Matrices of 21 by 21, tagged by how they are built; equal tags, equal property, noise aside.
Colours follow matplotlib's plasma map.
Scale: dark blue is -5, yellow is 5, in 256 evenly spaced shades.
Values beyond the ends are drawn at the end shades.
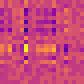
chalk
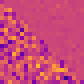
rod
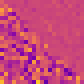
rod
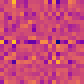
chalk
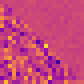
rod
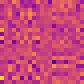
chalk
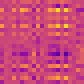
chalk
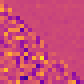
rod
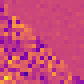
rod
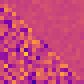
rod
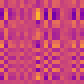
chalk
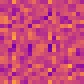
chalk
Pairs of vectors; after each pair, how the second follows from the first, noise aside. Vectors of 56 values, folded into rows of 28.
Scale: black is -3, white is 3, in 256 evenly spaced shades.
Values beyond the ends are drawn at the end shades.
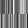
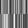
reversed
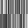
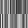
shuffled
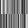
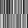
shuffled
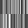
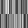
shuffled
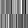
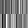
reversed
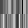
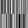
shuffled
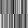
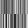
shuffled
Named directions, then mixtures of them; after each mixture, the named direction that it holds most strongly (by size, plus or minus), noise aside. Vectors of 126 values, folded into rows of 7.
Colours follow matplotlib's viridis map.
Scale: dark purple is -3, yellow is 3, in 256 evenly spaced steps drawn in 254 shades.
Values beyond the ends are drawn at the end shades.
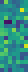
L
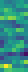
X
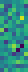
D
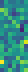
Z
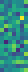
D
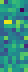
L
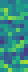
X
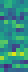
X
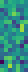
Z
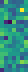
L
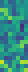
Z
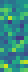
X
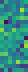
L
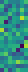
D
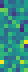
Z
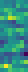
X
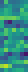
X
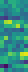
X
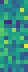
L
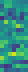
X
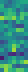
X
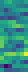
X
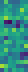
L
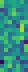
Z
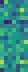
Z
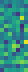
D
